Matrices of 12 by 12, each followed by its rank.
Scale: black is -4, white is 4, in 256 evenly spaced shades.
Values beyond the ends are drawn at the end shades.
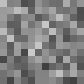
full rank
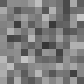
full rank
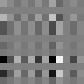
one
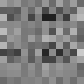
two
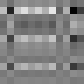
one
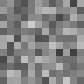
full rank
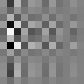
one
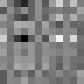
two
